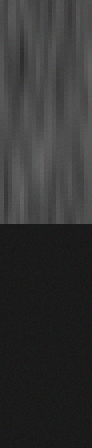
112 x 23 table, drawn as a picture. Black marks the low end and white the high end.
It is made of 2 by 1 panels. Panel 1,1: low, streaked downward, faint in contrast. Panel 2,1: very low, flat.
